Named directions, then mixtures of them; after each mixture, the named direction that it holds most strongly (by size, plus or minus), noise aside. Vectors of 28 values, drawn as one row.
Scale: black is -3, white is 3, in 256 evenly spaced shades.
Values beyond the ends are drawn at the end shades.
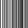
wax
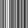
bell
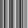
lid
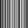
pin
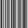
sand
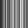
pin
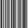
sand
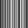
pin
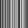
pin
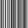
sand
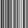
wax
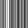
bell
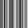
lid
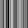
lid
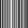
pin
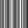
lid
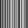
pin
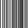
wax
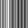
bell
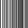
wax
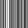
bell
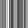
bell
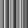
lid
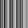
lid
